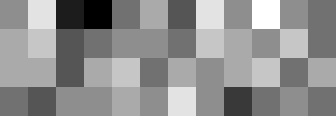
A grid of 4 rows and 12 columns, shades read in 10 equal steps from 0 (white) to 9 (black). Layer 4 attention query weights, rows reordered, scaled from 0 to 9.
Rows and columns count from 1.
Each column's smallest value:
3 1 4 3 2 3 1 1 3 0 2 3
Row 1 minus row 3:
1 -2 2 6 3 -2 3 -3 1 -2 -1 2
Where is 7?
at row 4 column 9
